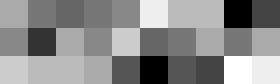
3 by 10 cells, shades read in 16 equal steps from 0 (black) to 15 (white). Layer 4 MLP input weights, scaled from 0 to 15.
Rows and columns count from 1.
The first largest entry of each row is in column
6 5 9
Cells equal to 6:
2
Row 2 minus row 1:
-2 -4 4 1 4 -8 -4 -1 7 6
